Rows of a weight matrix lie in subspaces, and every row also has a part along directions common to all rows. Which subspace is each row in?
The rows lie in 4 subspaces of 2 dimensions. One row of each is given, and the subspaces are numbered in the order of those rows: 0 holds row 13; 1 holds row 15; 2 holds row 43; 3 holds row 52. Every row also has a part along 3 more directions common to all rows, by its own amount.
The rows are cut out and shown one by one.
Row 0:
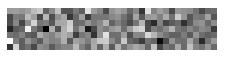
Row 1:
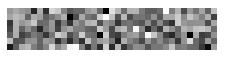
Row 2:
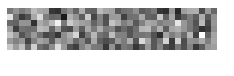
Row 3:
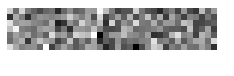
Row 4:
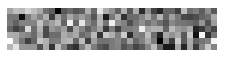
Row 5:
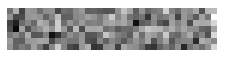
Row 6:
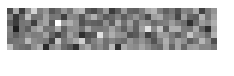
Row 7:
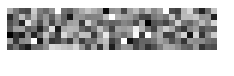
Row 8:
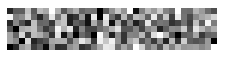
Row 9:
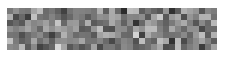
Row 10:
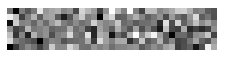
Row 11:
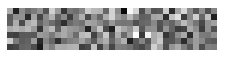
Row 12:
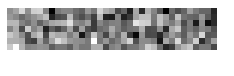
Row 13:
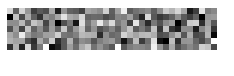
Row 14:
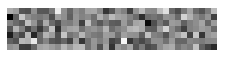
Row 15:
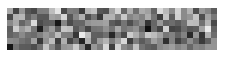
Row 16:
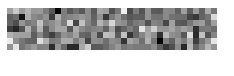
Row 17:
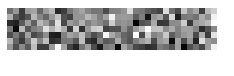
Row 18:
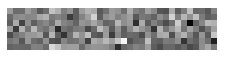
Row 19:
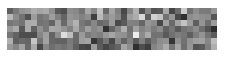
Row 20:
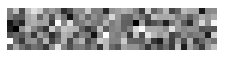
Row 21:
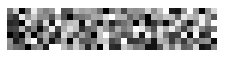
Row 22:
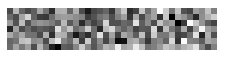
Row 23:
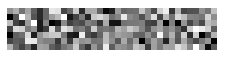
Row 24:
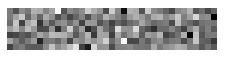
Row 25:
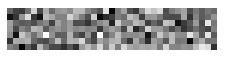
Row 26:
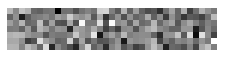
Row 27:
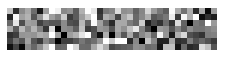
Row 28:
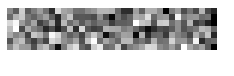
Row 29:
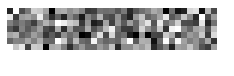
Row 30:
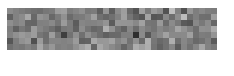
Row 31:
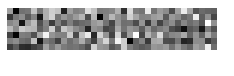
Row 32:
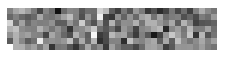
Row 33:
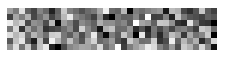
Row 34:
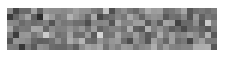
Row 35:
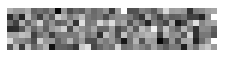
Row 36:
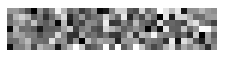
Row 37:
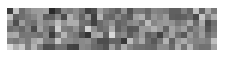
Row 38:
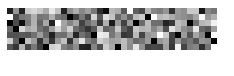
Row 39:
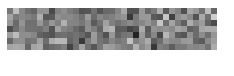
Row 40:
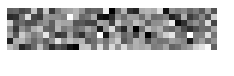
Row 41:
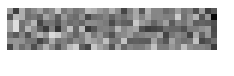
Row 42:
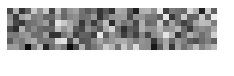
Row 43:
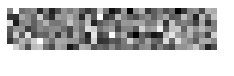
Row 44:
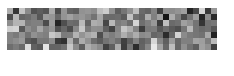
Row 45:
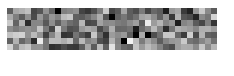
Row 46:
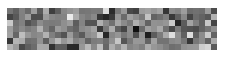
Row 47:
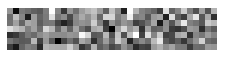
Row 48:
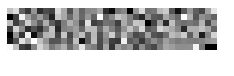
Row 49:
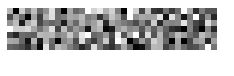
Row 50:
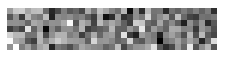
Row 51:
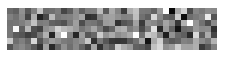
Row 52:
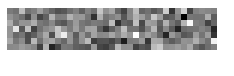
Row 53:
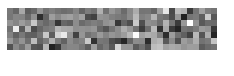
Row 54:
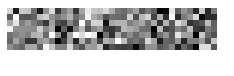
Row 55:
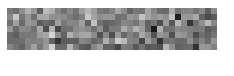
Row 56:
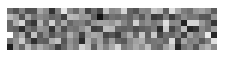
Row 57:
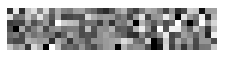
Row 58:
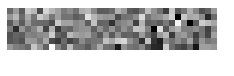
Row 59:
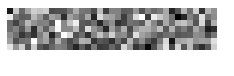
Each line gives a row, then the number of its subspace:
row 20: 0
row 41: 0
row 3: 2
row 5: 0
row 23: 2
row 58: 3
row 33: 0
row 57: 3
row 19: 3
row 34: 1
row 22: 3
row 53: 3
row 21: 2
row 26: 0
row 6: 1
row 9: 3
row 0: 0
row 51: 3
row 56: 2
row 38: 2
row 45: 2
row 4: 0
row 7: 2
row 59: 3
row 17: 0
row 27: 3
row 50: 0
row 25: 1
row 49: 1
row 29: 0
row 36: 1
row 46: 1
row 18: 3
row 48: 2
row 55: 3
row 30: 3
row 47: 0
